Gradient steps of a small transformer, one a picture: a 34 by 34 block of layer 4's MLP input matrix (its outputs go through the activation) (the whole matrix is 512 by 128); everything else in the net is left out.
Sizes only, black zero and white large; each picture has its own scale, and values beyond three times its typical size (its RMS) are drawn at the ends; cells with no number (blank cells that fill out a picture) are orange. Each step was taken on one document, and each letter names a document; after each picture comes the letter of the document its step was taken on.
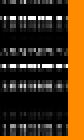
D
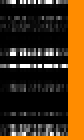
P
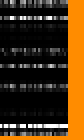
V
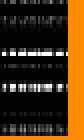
D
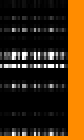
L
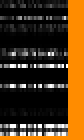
V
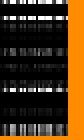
D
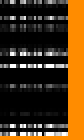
V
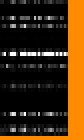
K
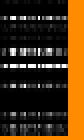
K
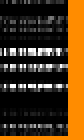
D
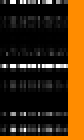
K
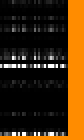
L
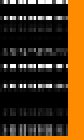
D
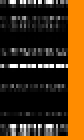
P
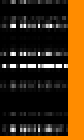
K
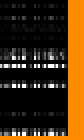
L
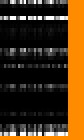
V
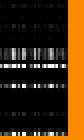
L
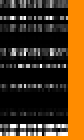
V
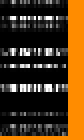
P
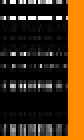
D
